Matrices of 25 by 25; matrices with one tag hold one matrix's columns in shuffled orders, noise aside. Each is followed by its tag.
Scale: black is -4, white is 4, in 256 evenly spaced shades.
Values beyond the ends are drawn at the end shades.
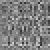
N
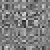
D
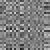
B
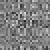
D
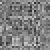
N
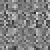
D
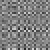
B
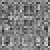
N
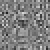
D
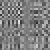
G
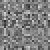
D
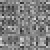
N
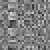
D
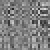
G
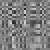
G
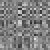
G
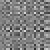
B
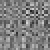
G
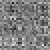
N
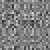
D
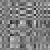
G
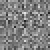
D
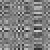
B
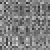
N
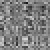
N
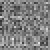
N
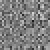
D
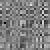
G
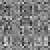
N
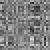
N
